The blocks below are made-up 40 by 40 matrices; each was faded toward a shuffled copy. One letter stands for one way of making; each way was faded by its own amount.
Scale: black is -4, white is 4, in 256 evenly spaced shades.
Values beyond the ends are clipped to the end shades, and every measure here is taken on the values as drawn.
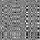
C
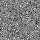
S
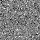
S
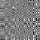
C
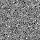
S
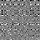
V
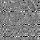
V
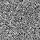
S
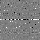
V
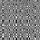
C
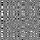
C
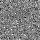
S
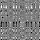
C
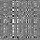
C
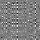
C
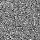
S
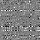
V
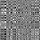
C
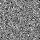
S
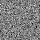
S
